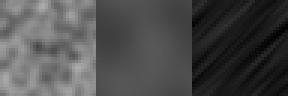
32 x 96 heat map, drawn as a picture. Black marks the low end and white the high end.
The table splits into one row of 3 panels. Panel 1,1: middling, blotchy. Panel 1,2: low, smooth, faint in contrast. Panel 1,3: very low, slanting up to the right, faint in contrast.
